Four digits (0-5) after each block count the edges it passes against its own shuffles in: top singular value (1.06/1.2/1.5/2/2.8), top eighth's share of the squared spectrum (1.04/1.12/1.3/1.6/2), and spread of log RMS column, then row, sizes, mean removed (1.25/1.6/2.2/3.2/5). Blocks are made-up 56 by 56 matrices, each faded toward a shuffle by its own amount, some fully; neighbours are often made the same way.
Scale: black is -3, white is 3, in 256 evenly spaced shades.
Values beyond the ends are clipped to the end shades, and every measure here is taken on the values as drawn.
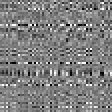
4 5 3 4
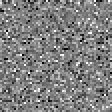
3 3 1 2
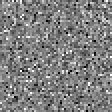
0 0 0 0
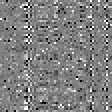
4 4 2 2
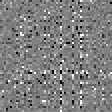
4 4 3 1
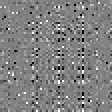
4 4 3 2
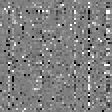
4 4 2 1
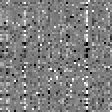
4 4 2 1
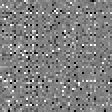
4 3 2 2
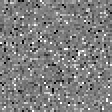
0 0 0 0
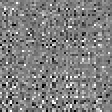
4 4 3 3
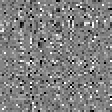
4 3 2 2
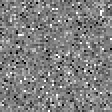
0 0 0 0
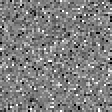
0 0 0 0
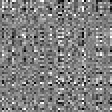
4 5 4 3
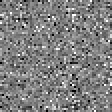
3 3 1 1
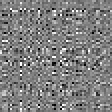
4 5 3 3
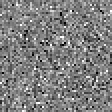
1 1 0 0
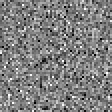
2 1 0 0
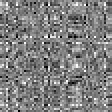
4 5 3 3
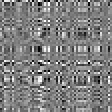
5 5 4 4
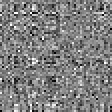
4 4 2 2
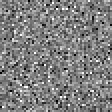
1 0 0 0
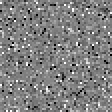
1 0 0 0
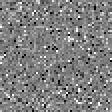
3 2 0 0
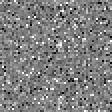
2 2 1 0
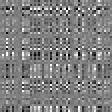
5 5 4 4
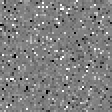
0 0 0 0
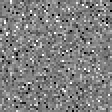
0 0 0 0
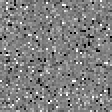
0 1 0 0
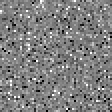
0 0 0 0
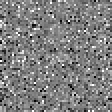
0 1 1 0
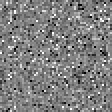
0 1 1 0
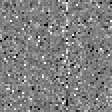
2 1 1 0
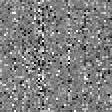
2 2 2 0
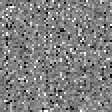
0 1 2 0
